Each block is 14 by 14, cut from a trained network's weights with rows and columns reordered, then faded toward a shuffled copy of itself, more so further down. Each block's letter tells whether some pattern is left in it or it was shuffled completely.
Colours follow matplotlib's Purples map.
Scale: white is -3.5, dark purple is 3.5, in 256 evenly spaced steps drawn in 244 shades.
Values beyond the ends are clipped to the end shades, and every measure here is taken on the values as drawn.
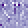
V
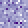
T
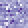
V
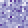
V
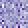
V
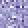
V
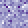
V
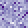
T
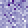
T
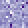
V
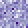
T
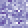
V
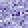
T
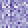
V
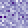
T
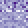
V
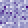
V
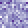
T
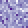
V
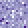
T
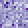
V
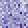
T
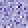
T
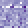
V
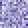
T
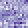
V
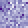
T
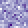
T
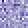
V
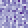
T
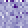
V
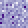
T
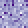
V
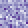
T
